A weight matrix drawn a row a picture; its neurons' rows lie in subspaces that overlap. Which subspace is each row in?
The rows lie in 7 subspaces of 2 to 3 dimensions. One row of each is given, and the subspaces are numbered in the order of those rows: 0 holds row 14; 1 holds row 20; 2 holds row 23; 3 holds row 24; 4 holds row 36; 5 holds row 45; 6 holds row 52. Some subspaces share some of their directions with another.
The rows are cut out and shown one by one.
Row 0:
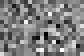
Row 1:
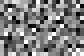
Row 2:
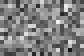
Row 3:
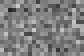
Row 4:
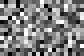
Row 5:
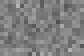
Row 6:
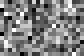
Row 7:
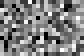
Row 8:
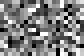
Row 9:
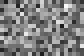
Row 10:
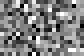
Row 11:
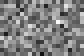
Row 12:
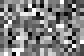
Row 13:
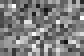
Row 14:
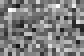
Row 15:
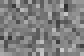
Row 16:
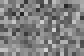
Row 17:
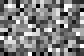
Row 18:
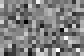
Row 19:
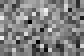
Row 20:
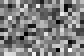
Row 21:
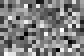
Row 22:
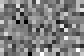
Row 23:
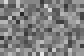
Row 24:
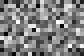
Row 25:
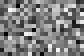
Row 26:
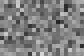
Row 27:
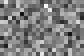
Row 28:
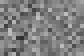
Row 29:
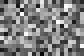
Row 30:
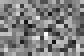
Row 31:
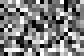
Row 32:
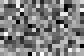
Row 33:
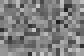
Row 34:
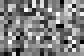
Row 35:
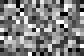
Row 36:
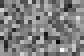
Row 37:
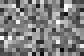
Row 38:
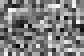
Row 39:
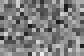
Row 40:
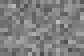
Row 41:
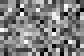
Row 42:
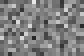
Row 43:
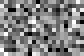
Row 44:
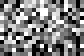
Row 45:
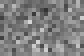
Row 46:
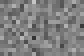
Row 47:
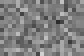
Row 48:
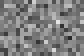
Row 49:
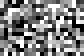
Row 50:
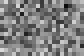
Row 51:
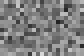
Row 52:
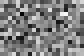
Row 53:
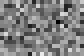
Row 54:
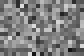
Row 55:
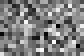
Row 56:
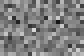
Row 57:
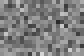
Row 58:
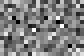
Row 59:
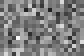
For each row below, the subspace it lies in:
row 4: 2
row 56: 3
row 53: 2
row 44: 5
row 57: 4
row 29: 3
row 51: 2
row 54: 6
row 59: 6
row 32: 1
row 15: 4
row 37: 4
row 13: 5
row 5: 6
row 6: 4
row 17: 0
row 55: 4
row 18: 1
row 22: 1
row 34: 6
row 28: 6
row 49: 0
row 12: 6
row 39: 5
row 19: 5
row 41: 3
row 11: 2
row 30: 4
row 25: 0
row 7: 4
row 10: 6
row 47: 0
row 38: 0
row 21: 1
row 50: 3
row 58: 3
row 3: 0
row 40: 5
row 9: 3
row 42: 6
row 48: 2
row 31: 0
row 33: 2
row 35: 1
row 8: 2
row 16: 3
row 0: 4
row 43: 0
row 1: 3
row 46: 6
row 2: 1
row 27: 2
